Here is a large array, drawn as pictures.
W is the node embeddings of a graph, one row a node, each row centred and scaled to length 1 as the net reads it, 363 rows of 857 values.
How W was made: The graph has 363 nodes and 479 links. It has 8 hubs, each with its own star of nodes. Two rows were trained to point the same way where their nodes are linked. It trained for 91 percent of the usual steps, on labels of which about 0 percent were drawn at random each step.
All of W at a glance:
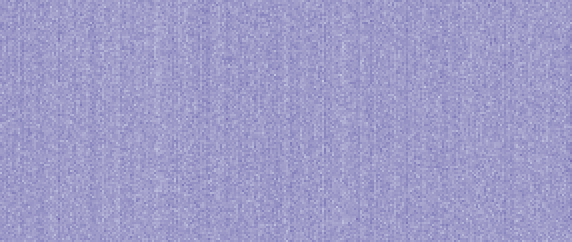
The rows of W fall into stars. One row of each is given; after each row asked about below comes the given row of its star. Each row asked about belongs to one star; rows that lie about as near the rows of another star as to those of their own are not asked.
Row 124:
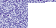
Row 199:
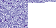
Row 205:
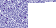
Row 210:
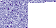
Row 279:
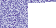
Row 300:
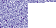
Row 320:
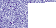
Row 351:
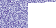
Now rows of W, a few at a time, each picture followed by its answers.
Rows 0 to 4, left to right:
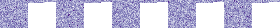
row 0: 351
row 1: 300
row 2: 199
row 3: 279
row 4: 205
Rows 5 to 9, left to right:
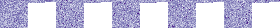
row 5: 279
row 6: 205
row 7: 205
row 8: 279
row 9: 320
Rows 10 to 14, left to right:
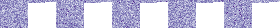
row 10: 279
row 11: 351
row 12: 351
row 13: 300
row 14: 124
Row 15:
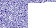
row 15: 351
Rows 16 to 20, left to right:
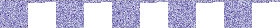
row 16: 124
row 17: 320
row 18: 199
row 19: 351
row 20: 300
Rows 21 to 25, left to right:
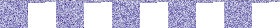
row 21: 351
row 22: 300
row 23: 300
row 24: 205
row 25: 124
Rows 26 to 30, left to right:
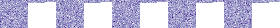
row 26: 199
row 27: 205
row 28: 124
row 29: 320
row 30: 320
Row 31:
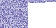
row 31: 210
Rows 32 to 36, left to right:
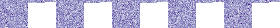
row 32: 199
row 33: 351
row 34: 351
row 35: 351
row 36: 320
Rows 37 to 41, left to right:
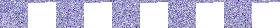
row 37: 279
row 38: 210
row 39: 210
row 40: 300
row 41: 300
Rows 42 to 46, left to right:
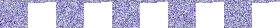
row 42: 199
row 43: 279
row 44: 320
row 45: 279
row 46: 320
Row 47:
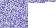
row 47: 124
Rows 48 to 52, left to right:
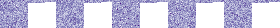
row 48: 205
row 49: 279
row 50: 199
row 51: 205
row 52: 124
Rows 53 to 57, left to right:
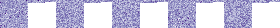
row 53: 279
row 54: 210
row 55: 210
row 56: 199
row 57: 320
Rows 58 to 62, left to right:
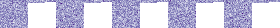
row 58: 210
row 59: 300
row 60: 320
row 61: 300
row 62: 300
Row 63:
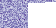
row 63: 351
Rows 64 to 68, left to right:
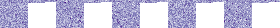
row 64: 320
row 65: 205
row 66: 199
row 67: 124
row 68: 199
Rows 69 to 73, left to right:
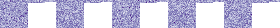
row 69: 205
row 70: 351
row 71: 199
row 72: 199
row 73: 320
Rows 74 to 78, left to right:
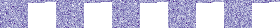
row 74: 199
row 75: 210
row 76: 205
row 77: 351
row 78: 320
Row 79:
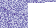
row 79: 199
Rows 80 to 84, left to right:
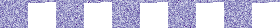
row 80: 205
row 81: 199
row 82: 205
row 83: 205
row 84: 205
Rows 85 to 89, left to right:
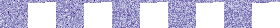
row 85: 300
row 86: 279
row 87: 320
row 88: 300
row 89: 199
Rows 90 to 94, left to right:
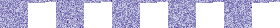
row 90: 279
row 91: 210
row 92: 124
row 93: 320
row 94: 279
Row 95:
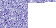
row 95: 199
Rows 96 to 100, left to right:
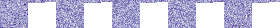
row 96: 320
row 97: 205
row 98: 279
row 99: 210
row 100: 351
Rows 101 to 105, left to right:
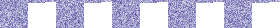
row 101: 205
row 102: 320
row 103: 320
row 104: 300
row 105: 351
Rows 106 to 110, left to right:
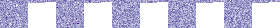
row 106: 210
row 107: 320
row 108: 210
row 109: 199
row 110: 351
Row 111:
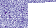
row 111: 279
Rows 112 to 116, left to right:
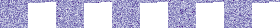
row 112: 279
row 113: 351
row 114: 124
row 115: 210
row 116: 320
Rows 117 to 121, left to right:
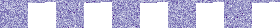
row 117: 199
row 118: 210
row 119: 205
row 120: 320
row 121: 300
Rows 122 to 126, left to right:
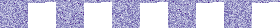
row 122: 320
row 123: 320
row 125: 351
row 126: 199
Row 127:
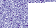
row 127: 124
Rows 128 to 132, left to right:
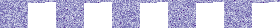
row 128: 205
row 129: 351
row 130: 300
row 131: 124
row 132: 205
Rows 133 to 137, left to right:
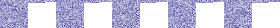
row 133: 205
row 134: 351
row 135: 351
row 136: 279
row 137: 210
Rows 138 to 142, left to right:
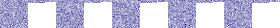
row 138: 124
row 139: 199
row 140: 279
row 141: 300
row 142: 351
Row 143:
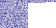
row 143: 351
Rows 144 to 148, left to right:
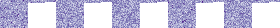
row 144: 210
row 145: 210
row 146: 279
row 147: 279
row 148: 320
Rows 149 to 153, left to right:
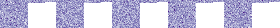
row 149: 205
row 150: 199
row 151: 199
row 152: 279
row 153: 279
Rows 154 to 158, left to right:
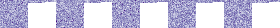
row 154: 351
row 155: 199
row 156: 210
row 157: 300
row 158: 124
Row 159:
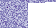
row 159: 351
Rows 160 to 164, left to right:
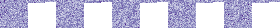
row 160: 279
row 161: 300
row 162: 279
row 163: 199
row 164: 320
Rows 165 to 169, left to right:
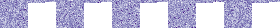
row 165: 279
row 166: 351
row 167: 320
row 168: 300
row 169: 320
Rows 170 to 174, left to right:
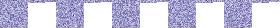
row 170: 300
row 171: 210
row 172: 210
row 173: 205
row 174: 124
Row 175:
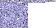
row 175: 320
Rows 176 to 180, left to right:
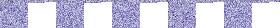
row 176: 205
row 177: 351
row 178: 300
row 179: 279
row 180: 300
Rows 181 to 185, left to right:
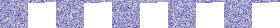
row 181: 320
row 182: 351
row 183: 205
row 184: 199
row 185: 300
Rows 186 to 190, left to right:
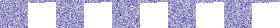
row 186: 210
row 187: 124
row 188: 124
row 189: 279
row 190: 124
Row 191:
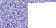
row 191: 210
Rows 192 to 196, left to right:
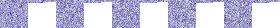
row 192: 124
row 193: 279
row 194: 199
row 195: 279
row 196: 320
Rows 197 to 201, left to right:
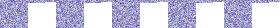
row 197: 210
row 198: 320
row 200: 124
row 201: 124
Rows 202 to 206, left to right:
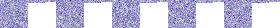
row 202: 124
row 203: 279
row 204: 124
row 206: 279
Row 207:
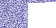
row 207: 279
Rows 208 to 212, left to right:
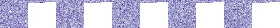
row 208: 351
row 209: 210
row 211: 124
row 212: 351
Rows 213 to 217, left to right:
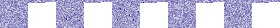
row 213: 320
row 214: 300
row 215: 210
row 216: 320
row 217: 300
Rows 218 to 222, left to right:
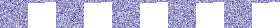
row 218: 205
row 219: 279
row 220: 205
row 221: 320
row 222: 199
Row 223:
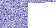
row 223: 199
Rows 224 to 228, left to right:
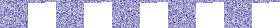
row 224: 320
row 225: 124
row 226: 300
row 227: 199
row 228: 210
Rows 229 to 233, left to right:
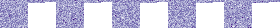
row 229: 300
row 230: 320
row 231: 351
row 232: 210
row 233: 210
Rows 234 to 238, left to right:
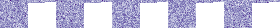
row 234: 205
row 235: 351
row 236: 124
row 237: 279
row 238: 205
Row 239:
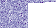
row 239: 351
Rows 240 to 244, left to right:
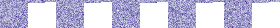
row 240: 320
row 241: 210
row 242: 205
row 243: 199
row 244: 351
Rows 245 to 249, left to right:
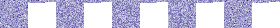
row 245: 300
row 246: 124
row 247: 205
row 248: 124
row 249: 210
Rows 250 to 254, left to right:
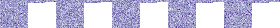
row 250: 351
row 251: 210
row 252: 124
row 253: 351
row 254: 320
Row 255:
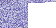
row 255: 351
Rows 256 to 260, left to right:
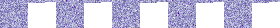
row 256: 199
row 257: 205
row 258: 210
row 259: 124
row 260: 124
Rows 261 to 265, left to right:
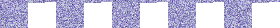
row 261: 210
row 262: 320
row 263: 199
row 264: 300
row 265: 279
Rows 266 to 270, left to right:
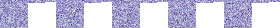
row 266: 320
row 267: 279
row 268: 320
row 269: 320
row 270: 300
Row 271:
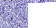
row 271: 124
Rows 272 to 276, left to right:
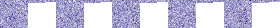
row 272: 300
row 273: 300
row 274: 205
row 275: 210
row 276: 279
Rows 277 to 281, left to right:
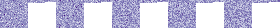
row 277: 199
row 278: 124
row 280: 199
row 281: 210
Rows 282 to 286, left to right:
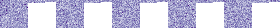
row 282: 279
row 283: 199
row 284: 320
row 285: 300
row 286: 300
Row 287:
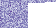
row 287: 199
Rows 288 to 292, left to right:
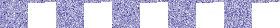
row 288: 320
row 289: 124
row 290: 300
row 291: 351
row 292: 124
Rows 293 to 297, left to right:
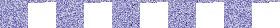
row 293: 351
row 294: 300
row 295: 124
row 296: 351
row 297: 320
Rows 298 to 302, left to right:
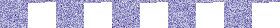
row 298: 279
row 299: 300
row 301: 205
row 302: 300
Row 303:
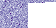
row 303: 124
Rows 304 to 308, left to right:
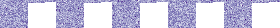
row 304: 210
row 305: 205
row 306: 205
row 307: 199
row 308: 210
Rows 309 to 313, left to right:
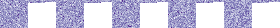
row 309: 210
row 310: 205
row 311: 205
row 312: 124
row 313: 279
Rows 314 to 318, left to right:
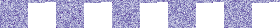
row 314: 199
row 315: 320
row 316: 279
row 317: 279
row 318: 205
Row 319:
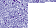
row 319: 300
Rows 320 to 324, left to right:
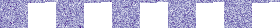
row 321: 210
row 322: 199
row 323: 320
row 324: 351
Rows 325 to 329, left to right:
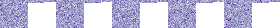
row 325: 210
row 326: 124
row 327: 300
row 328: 320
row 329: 300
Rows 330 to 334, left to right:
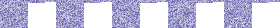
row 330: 300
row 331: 351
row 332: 205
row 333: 320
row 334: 199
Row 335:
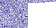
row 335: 279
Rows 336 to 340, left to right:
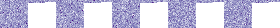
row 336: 124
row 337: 279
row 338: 351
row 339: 210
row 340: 199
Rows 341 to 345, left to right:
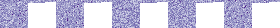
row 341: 320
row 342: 124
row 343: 205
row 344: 210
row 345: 124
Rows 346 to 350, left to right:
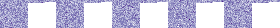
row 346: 205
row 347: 279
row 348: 124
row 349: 210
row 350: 205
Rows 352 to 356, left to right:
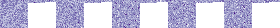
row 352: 279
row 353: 279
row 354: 300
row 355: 210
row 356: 124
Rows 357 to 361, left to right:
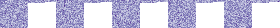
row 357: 279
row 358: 199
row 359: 351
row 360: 279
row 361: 205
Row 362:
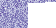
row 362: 124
